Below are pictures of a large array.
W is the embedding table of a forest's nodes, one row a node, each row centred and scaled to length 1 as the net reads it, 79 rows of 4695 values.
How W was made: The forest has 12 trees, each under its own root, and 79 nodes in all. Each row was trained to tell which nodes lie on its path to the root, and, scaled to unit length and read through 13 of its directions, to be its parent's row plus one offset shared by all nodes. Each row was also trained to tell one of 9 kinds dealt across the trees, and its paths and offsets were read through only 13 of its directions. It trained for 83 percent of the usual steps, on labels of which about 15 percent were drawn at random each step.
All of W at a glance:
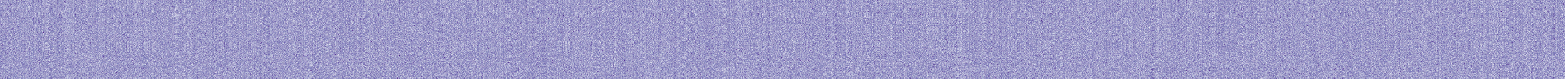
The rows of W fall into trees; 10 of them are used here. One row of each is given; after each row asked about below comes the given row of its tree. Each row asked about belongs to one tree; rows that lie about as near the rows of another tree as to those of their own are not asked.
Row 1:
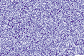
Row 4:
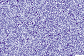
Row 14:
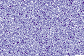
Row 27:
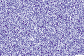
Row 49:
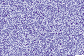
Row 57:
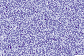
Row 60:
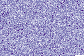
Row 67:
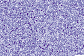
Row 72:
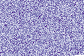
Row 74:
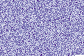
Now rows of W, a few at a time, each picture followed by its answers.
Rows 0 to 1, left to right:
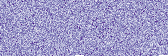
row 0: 27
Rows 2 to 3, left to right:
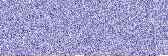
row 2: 60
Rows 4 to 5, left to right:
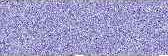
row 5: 72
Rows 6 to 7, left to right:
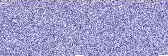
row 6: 27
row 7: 14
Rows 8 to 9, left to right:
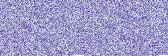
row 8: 49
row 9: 49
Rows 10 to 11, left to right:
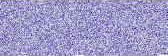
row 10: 49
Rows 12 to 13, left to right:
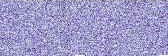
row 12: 74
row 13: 14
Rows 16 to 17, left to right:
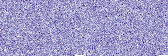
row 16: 14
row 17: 57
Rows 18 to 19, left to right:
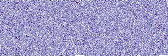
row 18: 1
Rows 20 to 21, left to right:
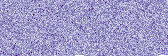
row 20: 27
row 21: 1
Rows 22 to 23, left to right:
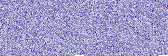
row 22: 1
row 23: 67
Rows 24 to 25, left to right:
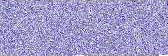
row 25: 14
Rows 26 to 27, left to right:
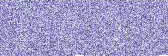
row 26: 27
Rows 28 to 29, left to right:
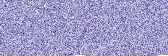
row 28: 4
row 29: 74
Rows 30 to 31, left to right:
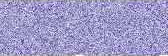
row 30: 4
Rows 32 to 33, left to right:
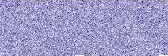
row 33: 1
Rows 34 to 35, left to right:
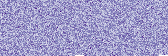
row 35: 49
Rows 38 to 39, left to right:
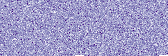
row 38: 4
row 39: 14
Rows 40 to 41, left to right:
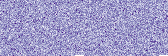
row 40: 72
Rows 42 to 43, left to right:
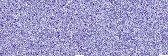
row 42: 27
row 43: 49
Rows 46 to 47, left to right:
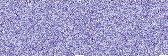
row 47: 27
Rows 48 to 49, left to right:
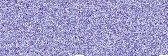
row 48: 1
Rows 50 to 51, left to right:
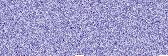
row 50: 60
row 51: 1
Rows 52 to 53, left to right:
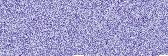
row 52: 14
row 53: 4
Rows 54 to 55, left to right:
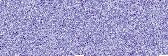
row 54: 14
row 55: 49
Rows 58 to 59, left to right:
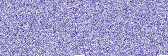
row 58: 72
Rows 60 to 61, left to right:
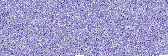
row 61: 14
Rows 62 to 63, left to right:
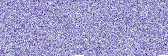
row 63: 72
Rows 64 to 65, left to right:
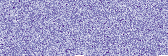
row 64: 72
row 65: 57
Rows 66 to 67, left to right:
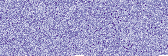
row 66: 72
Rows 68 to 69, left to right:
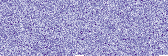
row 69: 49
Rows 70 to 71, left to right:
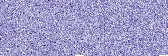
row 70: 27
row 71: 57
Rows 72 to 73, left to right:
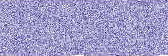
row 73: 1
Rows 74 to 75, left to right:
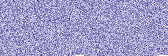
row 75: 1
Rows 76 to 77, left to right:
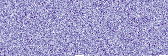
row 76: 72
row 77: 4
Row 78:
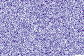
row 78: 49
